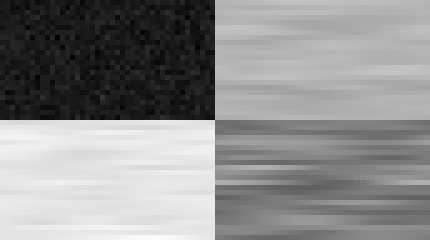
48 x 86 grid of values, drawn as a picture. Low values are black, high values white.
It is made of 2 by 2 panels. Panel 1,1: very low, fine-grained, faint in contrast. Panel 1,2: high, streaked across, faint in contrast. Panel 2,1: very high, streaked across, faint in contrast. Panel 2,2: middling, streaked across.
